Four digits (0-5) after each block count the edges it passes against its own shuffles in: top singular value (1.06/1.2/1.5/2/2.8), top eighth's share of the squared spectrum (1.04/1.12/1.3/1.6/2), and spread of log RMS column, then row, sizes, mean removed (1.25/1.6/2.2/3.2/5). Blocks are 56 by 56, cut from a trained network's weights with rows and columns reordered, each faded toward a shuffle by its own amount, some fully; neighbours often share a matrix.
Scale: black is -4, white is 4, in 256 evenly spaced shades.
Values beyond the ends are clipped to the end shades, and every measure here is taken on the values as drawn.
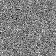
0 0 0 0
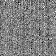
2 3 1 1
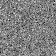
0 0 0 0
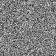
0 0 0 0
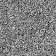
0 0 0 0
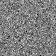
0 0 0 0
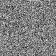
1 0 0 0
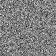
0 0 0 0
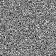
0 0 0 0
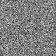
1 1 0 0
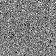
1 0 0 0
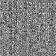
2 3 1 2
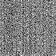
2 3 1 1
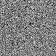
0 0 0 0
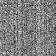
3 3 1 2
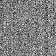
2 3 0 1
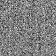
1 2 0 0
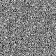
0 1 0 0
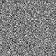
3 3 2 1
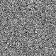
2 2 0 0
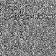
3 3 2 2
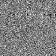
2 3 1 1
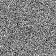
0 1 0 0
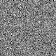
2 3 1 1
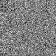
3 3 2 0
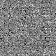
2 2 1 0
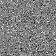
1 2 1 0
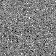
1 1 0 0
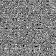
2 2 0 1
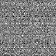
3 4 2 2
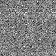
2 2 0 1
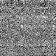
3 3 2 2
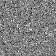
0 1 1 0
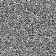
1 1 0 0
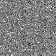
1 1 0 0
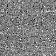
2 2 1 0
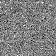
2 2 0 0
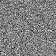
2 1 0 0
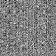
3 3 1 2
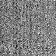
2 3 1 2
